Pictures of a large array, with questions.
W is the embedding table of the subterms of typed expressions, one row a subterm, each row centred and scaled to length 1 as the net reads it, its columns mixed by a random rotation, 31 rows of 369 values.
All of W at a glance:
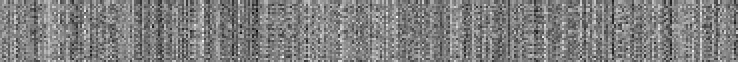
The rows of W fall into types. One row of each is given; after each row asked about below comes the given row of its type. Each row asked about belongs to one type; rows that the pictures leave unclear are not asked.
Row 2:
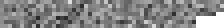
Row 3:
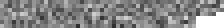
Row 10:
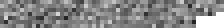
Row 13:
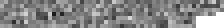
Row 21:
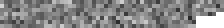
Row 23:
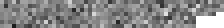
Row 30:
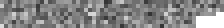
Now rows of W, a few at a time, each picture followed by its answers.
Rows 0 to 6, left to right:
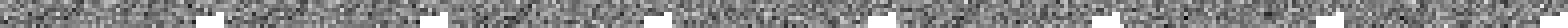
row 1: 10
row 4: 2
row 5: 30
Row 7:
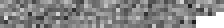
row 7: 10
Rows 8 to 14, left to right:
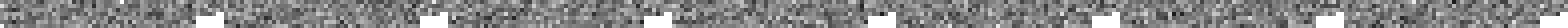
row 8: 21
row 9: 23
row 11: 21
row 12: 13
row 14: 2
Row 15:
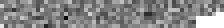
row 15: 30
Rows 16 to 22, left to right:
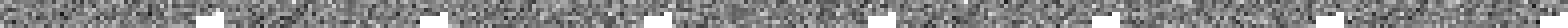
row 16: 13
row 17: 2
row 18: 3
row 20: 2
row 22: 10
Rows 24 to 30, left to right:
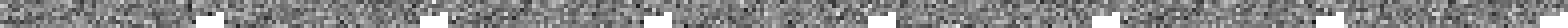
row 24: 21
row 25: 23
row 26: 10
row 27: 23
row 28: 23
